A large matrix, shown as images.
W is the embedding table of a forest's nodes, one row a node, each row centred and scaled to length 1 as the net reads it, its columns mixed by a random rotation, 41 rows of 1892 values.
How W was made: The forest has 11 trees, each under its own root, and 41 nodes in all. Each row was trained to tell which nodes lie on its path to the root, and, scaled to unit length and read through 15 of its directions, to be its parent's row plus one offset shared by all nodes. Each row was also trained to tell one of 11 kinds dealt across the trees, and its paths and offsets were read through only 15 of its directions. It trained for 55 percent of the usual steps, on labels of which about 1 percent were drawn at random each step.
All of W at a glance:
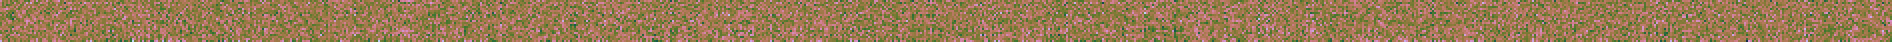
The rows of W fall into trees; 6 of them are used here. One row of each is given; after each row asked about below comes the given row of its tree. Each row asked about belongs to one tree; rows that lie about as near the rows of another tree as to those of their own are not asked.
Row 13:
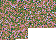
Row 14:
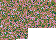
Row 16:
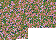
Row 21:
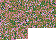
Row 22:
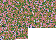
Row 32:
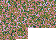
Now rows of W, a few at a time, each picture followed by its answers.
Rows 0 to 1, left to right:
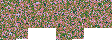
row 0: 21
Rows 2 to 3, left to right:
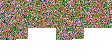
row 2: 32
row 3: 22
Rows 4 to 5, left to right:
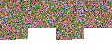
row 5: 14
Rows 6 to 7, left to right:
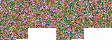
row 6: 14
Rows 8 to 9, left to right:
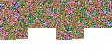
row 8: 16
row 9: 13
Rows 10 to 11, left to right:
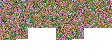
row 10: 16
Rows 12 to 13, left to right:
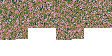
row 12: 13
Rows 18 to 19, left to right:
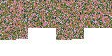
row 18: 32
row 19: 13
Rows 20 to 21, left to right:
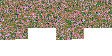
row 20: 22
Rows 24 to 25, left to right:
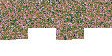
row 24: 14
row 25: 13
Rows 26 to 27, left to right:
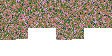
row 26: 14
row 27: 13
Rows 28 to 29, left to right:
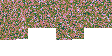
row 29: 14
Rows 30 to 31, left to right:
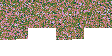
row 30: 21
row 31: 21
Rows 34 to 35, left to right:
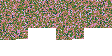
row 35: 14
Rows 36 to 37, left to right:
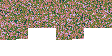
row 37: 21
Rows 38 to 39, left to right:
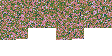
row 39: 13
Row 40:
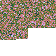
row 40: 14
